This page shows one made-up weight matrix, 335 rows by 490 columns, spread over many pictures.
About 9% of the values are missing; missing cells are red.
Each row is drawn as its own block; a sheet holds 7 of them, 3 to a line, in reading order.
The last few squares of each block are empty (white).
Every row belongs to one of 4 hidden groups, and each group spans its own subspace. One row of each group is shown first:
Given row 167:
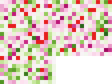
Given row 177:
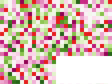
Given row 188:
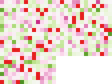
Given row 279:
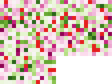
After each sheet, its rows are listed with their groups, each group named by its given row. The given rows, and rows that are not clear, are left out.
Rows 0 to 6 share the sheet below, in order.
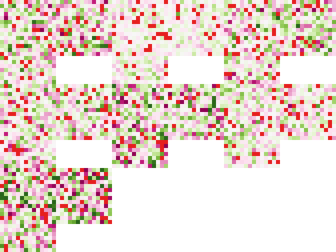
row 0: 279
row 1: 177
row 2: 167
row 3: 188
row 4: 188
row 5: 279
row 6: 167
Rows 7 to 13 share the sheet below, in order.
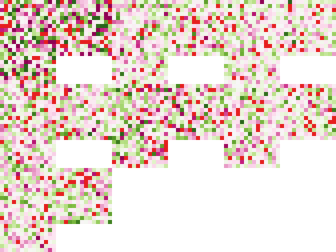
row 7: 188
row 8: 279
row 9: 279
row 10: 177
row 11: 279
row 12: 167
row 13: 167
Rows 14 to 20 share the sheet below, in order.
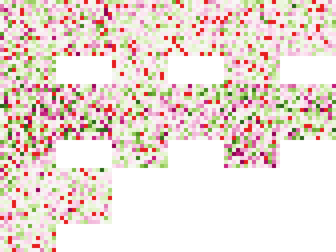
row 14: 167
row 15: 167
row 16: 177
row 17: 279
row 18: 167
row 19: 167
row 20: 188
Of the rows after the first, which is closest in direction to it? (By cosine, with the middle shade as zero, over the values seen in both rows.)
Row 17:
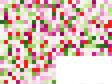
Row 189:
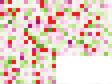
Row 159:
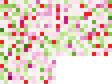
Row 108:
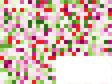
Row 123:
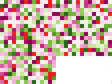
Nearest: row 159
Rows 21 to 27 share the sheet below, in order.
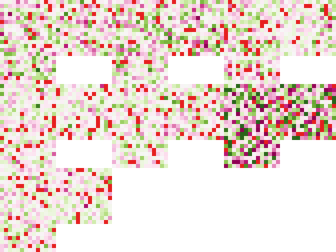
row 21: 177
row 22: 177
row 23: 188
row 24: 188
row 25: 279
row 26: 279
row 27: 177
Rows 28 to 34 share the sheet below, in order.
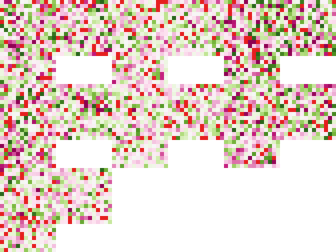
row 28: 167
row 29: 167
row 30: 279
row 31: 167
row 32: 177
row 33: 167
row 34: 188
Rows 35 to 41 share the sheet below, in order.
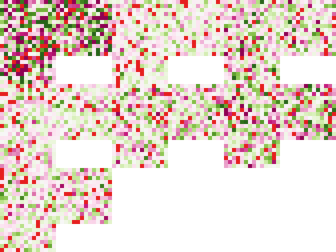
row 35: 188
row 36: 279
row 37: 279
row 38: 167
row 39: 188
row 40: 167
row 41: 167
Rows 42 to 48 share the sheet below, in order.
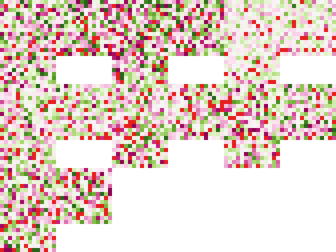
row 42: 177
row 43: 279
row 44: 177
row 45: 279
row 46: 188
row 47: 279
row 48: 188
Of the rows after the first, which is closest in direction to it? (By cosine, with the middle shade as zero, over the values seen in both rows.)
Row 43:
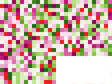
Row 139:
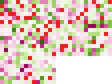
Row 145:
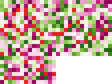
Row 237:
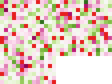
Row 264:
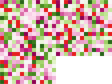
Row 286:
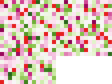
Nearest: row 286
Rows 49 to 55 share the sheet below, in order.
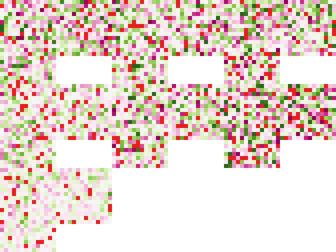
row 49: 167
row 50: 188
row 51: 167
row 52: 188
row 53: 167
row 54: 177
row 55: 167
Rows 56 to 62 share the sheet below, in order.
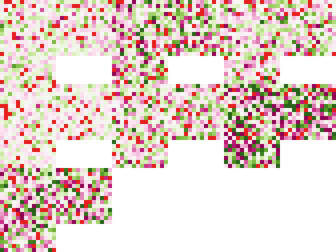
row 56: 167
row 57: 279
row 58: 188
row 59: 279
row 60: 188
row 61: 177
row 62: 279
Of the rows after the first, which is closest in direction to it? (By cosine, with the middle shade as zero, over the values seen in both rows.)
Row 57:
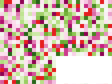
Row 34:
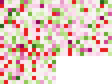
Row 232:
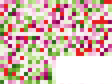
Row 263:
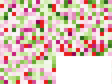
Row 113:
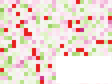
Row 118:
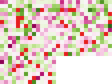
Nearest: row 232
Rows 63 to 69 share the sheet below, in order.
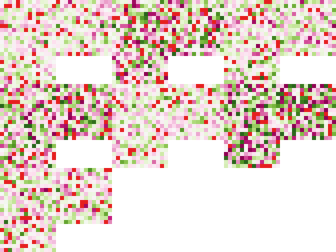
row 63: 188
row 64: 188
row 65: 177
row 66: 279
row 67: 279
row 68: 188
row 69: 177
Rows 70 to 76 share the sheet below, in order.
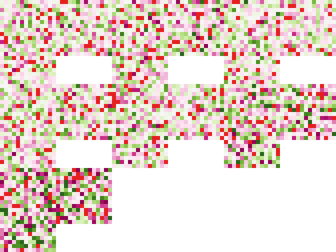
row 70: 177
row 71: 177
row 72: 279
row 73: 177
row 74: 188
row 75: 177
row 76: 177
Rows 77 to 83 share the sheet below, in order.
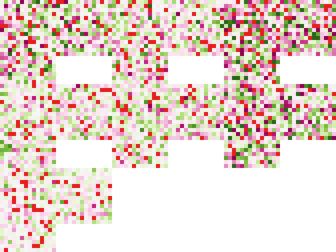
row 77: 279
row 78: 177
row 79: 279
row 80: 188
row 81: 188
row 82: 177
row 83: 279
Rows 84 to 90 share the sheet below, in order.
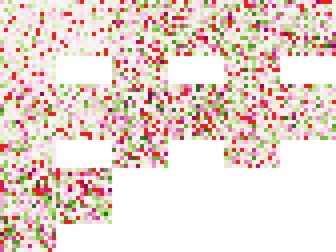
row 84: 188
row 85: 279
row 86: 279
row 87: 167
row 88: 177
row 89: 279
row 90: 177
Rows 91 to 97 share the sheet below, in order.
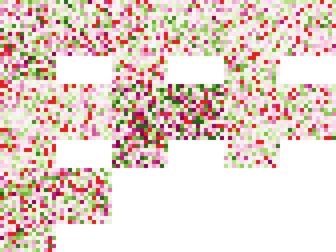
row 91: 177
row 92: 167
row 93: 167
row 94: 177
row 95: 279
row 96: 177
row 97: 188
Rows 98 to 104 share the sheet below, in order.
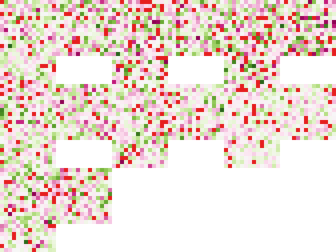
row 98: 167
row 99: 177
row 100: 188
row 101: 167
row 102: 188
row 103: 279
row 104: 167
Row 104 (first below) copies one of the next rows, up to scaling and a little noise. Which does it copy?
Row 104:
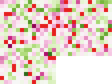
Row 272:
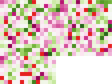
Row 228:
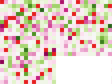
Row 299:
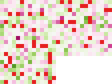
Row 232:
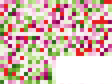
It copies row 272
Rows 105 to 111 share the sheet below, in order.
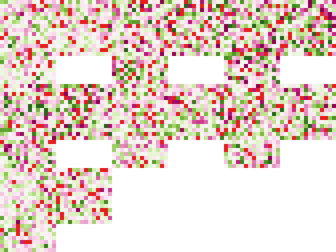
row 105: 167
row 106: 188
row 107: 188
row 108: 188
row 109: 279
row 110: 177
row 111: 177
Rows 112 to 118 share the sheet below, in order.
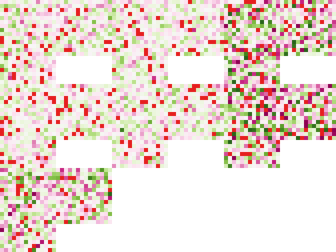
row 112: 279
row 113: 188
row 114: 188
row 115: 177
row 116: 167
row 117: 279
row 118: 167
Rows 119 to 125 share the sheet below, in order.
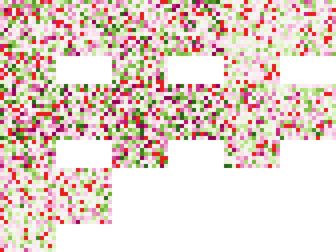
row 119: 167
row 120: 167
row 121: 177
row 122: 279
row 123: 279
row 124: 177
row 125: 167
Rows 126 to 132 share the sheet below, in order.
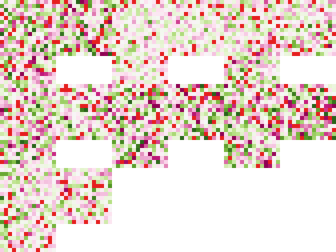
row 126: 177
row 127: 279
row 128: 188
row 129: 188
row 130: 177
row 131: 188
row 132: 279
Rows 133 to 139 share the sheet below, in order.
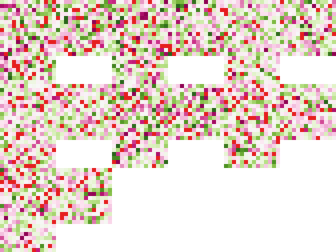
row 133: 279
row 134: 188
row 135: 177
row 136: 279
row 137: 188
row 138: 167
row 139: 188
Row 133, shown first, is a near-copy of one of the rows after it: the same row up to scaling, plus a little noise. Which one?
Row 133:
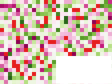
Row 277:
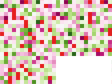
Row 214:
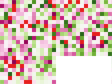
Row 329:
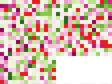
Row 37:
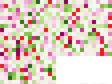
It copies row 329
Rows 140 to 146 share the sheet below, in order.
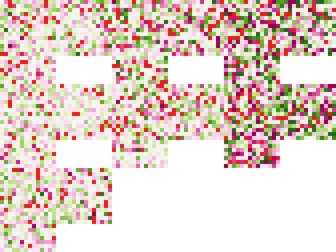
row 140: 167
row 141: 188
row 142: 188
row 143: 188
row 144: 167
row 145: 167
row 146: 177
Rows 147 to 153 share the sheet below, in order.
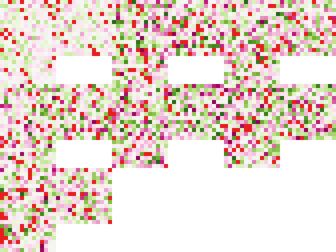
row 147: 279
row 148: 279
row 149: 279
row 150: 279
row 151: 167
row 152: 279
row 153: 188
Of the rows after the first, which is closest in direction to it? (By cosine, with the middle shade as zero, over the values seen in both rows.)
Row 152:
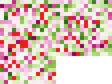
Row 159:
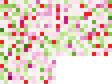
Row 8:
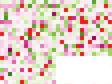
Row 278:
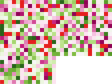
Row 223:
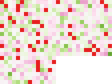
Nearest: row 8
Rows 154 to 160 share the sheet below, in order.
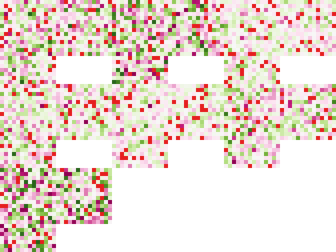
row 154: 188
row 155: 177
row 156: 167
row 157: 177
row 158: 188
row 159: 279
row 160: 188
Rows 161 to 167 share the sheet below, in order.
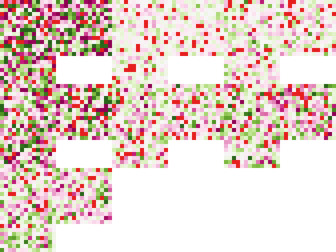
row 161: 279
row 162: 188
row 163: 279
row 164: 188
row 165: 279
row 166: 167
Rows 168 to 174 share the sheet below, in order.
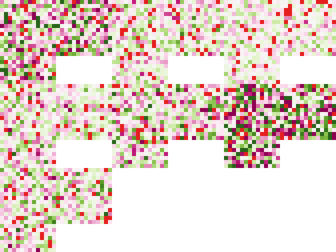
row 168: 188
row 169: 279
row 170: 177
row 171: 177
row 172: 188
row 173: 177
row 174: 188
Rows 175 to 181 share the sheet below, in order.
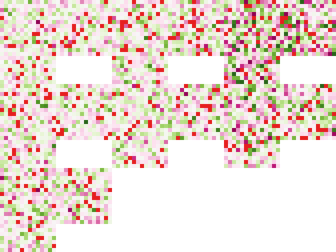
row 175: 188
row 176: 177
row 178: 177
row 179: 177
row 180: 167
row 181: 188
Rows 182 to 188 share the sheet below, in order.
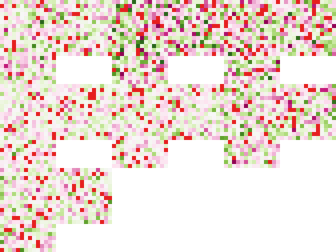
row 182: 188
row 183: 279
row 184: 177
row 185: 177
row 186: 177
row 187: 279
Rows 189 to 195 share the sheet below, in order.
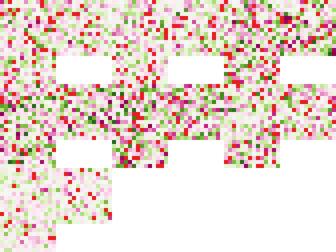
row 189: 188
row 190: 177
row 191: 177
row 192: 279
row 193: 188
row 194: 188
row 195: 177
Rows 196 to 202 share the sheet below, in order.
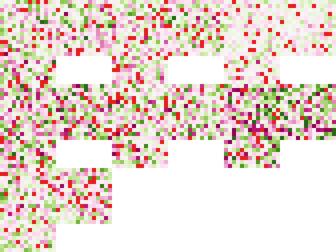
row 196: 177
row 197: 167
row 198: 188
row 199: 177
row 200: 188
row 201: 279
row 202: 167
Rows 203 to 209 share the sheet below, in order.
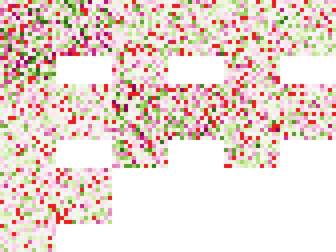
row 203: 177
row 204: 177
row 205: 167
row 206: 188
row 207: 177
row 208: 188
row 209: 279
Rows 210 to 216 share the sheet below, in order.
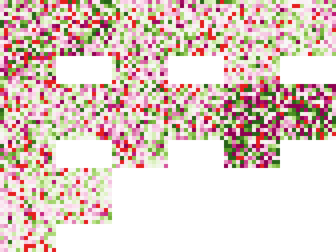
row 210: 188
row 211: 177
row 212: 167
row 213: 167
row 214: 279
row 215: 188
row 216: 279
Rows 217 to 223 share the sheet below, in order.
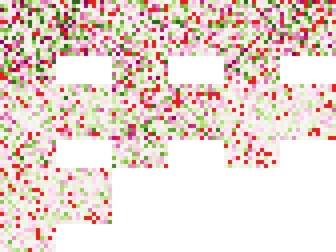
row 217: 177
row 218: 177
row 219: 177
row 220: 177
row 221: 279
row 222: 167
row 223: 177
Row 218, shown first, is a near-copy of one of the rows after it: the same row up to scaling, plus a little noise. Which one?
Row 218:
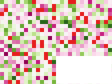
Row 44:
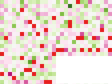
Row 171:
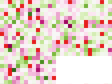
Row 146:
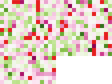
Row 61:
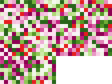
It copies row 61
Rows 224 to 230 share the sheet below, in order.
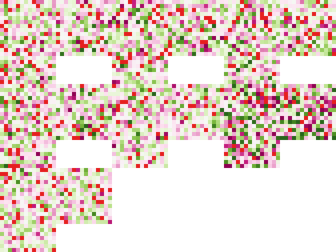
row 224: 188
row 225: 177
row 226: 177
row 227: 177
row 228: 167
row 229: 167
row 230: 177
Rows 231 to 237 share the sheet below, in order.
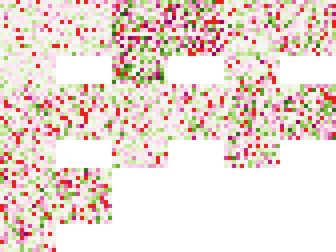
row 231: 279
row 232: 167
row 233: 177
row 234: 188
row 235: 177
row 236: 177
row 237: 188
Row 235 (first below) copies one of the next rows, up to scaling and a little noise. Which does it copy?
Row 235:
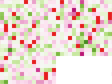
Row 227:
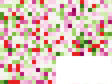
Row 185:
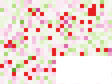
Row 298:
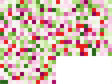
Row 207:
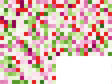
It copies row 227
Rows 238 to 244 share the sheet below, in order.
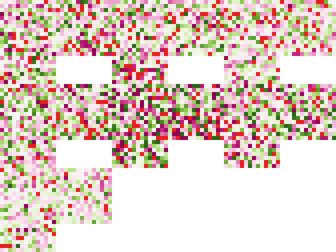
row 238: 177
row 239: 167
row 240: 188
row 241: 177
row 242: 177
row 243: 279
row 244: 188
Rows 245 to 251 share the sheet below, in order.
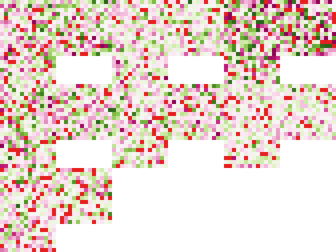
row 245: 279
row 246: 188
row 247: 279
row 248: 167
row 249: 167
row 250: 177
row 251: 167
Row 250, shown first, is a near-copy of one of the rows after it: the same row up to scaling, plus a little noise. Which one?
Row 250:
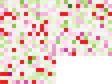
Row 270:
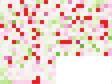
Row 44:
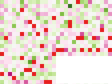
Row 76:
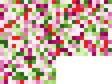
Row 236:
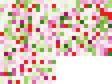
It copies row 44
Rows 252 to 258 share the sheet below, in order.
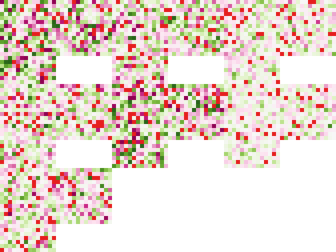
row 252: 188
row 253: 167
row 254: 279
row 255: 188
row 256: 167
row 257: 188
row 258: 167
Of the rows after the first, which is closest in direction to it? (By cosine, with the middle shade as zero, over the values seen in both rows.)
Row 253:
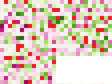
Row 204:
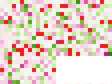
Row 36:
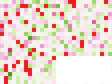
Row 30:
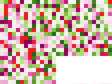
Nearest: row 204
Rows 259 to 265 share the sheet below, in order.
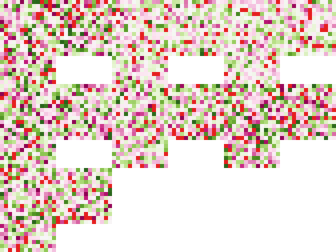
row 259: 279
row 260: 188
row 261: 177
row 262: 177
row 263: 279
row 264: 279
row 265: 188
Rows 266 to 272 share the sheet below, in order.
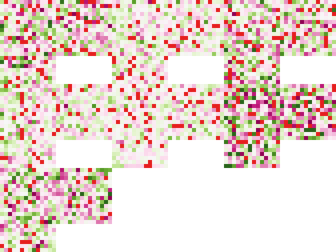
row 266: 167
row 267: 279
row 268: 177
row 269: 279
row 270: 177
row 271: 177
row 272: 167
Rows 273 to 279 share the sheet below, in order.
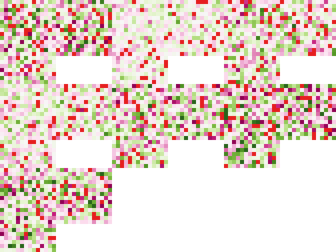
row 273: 188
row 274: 279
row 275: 177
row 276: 167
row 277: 279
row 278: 167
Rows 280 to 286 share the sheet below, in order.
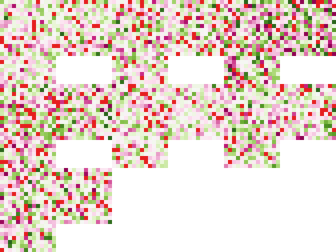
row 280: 279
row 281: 188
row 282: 177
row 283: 279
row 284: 188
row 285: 167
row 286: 279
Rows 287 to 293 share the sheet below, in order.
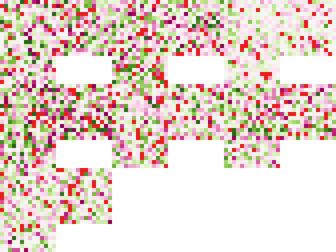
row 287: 279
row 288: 167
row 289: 177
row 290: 279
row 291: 177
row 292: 279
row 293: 177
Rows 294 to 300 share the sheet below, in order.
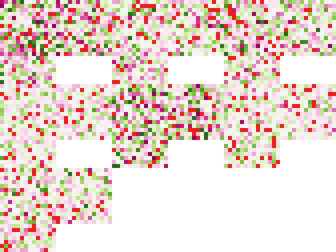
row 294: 279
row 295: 167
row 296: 279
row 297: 188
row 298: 177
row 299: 167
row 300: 177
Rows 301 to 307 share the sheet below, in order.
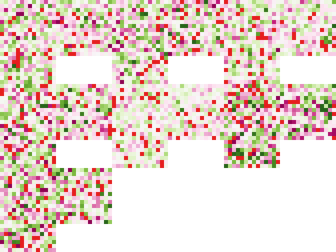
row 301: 167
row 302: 188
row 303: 167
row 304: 177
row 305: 177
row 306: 167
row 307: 188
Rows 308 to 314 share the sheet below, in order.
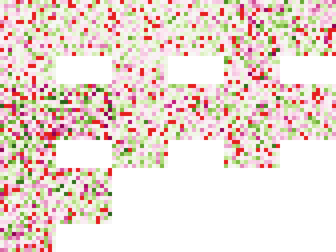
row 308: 279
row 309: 167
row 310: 167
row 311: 279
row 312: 167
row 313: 279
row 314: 167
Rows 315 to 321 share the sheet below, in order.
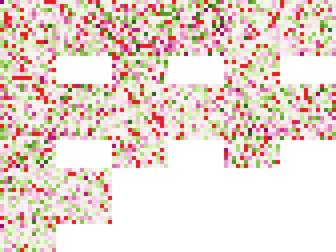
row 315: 188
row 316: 279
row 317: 167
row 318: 177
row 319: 167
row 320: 279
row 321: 188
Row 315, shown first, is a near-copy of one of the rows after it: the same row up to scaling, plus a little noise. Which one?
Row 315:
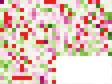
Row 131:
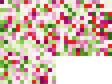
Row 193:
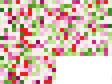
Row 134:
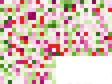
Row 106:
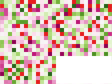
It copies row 131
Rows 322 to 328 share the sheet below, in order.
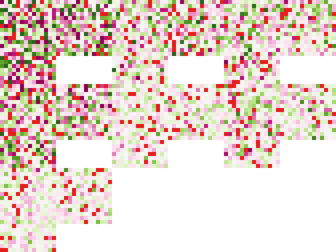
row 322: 188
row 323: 188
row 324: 167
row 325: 177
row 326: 188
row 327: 188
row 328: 279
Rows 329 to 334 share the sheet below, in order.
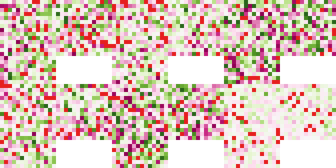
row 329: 279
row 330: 177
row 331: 177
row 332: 177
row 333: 177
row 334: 167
